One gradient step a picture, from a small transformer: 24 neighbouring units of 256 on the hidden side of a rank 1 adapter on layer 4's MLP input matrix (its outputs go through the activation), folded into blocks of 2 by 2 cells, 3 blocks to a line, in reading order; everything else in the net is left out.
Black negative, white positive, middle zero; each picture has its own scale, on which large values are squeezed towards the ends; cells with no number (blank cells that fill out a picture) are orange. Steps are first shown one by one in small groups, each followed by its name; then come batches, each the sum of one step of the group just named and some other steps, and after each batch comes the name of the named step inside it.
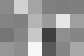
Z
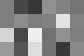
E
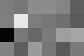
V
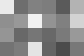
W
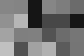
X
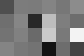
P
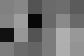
V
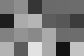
X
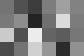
E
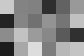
W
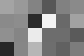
W
